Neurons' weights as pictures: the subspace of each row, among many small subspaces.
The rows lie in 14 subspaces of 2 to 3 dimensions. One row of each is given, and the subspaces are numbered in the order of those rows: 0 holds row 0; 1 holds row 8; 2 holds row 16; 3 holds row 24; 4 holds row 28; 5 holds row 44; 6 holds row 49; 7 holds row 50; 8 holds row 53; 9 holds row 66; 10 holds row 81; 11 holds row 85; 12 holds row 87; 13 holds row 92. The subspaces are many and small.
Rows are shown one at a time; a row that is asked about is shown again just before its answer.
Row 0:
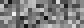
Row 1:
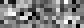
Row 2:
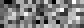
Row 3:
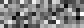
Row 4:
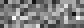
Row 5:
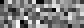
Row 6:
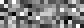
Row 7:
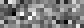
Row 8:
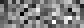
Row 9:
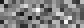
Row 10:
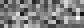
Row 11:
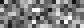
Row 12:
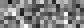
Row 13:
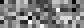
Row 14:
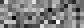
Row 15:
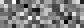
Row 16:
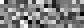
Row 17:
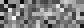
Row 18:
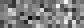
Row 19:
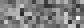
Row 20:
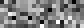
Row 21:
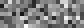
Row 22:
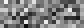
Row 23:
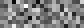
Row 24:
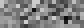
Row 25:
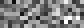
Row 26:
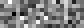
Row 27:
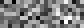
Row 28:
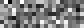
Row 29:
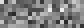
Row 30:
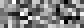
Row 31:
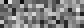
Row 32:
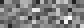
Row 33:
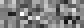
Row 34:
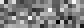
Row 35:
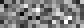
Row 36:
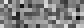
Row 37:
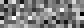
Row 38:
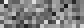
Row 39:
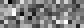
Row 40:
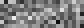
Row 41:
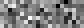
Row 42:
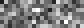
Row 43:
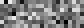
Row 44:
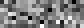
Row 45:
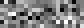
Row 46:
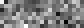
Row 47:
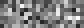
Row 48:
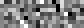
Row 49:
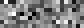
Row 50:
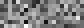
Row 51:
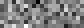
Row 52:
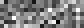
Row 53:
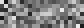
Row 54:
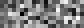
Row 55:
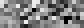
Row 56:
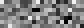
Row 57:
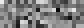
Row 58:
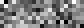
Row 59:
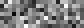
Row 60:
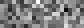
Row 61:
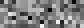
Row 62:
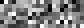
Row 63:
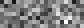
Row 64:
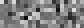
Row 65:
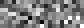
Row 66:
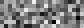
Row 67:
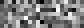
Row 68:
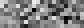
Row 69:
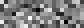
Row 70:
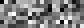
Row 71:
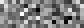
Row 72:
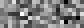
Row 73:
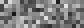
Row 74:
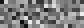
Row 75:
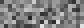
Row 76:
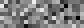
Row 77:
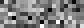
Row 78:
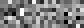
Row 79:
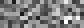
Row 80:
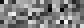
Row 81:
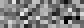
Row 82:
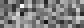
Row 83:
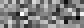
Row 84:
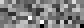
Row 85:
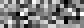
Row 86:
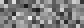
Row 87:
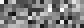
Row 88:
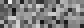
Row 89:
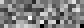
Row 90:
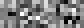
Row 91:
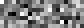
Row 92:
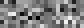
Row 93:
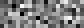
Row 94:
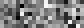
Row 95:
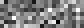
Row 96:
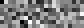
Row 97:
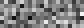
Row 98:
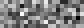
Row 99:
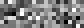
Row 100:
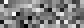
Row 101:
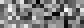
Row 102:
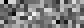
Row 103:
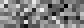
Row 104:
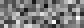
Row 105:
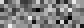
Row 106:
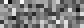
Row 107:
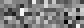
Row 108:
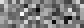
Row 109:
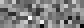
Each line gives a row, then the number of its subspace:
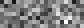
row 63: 10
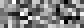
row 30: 11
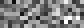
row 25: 10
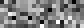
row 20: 5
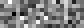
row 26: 0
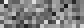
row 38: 10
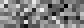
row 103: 3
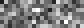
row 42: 0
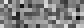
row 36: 2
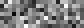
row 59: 0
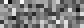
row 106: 4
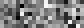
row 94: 2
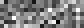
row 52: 5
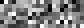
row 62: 12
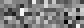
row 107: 4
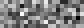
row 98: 13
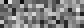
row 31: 4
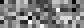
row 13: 2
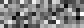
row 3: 11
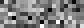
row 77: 5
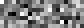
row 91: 12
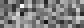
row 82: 8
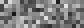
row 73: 0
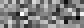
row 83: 11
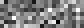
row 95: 5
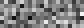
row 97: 8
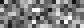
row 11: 0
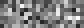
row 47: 6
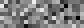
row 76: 0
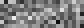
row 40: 13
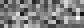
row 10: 11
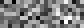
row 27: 10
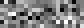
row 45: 13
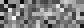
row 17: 8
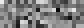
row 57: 2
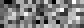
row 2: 0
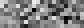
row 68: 3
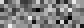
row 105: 3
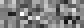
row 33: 13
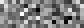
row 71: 1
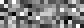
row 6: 8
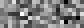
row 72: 11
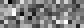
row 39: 6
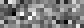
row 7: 6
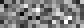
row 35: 1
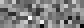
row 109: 9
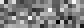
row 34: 11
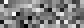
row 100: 1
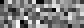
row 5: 2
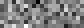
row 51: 7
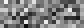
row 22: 7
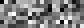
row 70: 12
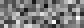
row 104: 9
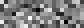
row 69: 1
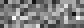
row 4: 12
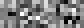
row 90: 13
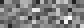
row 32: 3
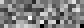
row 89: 9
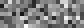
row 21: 0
